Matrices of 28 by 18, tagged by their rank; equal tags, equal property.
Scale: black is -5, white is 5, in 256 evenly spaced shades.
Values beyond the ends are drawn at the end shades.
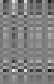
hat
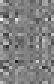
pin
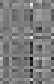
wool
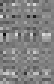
pin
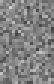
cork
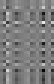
hat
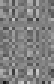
wool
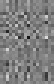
pin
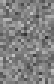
cork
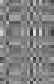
wool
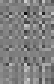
wool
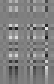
hat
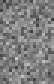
cork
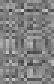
pin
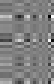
hat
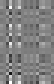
hat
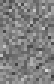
cork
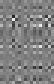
wool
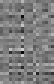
pin
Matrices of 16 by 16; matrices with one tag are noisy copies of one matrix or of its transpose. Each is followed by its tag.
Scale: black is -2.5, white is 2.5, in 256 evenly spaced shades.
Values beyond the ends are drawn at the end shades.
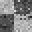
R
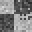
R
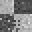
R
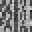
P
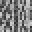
P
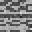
P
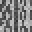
P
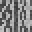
P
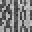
P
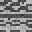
P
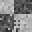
R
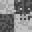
R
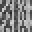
P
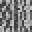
P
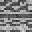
P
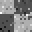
R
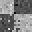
R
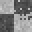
R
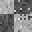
R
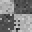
R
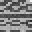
P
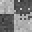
R
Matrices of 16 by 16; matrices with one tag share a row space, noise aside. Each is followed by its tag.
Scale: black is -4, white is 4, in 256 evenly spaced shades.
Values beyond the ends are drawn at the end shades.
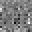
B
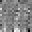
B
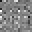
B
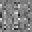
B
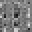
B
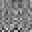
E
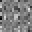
B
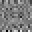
E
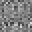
E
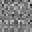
E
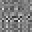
E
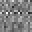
E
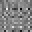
E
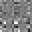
B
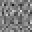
E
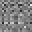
E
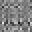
E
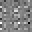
B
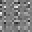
B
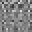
E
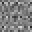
E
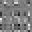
B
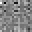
B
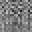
E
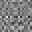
E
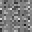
B
